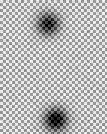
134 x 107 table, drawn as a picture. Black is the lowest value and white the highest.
Ninth with the lowest average: bottom middle. Slope: none. Dips: two. Average level on the scale: 70%. Odd rows or columns: none.
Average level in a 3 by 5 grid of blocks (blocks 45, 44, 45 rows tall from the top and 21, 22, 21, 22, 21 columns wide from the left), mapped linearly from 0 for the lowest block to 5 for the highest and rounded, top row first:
5 4 1 5 5 | 5 5 5 5 5 | 5 5 0 4 5
